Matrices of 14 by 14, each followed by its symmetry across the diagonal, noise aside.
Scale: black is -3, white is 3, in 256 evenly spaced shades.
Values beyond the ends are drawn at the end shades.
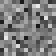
symmetric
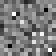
symmetric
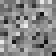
symmetric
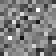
symmetric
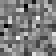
symmetric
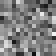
antisymmetric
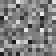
antisymmetric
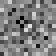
symmetric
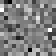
antisymmetric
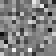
antisymmetric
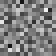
antisymmetric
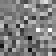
antisymmetric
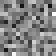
symmetric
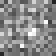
symmetric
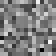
antisymmetric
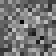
symmetric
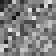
symmetric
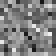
antisymmetric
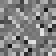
symmetric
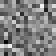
antisymmetric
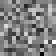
antisymmetric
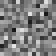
antisymmetric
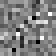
antisymmetric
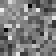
symmetric
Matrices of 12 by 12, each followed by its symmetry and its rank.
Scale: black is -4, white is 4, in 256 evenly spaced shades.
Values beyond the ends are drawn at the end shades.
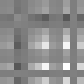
symmetric, rank one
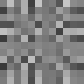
antisymmetric, rank two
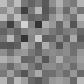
symmetric, rank two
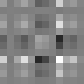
symmetric, rank one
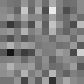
antisymmetric, rank two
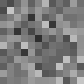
symmetric, full rank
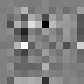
antisymmetric, rank two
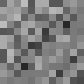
symmetric, full rank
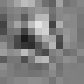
antisymmetric, rank two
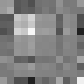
symmetric, rank two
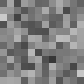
neither, full rank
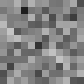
neither, full rank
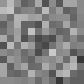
symmetric, full rank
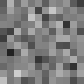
neither, full rank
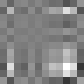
symmetric, rank one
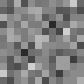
symmetric, full rank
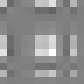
symmetric, rank one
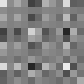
symmetric, rank two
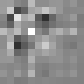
symmetric, rank two
